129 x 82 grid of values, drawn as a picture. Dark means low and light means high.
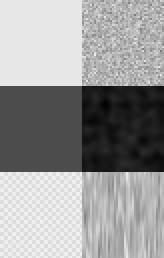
It is made of 3 by 2 panels. Panel 1,1: very high, flat. Panel 1,2: high, fine-grained. Panel 2,1: low, flat. Panel 2,2: very low, blotchy, faint in contrast. Panel 3,1: very high, checkered, faint in contrast. Panel 3,2: high, streaked downward.
